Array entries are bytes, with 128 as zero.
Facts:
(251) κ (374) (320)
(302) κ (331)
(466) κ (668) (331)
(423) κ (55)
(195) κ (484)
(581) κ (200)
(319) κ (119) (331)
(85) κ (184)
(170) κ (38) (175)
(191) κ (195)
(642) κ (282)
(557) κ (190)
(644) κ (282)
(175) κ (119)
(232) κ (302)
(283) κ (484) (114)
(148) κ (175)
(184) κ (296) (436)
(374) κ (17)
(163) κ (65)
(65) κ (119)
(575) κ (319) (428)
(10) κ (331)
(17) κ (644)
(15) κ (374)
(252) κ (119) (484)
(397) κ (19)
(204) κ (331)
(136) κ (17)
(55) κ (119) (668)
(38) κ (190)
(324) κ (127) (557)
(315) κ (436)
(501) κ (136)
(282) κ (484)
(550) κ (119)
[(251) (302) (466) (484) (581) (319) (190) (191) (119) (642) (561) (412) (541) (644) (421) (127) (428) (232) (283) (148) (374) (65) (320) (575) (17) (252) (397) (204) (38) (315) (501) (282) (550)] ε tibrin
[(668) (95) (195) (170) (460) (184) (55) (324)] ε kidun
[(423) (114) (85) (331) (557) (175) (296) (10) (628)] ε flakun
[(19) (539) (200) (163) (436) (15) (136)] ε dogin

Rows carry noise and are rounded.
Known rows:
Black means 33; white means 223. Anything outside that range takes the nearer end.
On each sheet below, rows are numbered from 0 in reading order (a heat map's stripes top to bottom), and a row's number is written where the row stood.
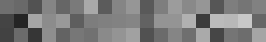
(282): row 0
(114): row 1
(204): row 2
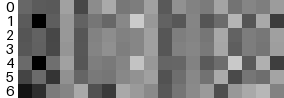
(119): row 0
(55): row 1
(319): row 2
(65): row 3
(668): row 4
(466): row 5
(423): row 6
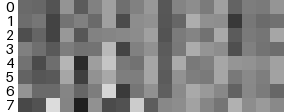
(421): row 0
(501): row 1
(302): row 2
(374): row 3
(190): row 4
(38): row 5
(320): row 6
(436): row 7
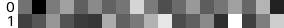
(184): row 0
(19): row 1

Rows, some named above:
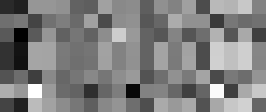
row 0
(331)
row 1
(501)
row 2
(170)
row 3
(557)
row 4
(557)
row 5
(252)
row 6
(200)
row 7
(296)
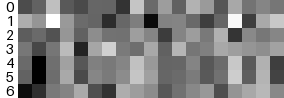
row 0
(136)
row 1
(200)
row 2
(315)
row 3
(127)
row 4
(668)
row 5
(324)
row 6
(10)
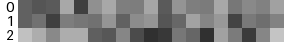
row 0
(38)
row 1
(642)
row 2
(581)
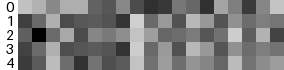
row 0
(581)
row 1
(15)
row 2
(324)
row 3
(15)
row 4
(539)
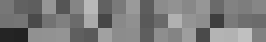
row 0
(484)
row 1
(251)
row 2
(175)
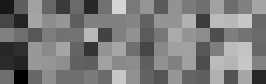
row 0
(163)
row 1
(114)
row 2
(374)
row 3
(85)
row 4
(331)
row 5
(195)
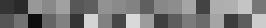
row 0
(628)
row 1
(397)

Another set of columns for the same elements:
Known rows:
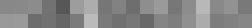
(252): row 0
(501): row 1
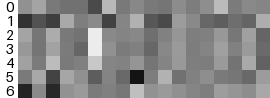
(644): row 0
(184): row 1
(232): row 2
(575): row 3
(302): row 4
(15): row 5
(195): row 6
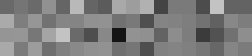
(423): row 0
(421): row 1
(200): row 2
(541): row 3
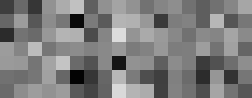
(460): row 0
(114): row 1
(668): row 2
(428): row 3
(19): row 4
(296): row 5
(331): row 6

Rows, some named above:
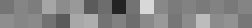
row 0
(163)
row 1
(252)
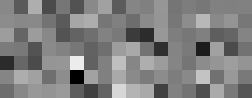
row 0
(38)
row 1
(252)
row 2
(315)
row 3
(628)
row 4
(55)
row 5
(484)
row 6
(331)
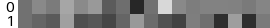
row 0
(163)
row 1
(85)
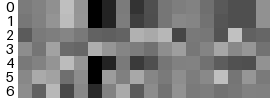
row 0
(436)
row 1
(436)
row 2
(175)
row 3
(148)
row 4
(436)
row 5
(484)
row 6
(127)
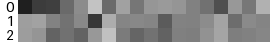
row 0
(324)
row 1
(320)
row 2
(251)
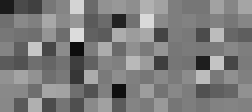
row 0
(170)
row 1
(163)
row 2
(10)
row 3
(190)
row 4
(557)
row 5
(282)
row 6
(539)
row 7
(38)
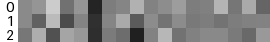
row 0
(119)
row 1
(127)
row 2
(136)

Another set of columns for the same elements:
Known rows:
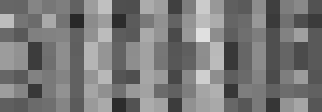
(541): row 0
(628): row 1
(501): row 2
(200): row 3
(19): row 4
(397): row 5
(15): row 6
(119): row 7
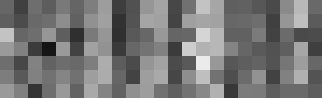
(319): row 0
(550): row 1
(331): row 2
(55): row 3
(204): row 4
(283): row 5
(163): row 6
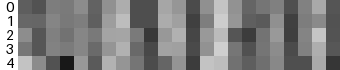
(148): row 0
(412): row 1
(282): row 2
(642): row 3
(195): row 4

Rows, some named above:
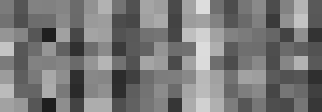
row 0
(644)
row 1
(252)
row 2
(170)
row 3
(10)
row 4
(644)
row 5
(557)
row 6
(423)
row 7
(668)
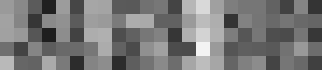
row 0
(324)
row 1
(136)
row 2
(668)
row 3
(302)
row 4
(423)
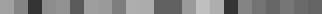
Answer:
(136)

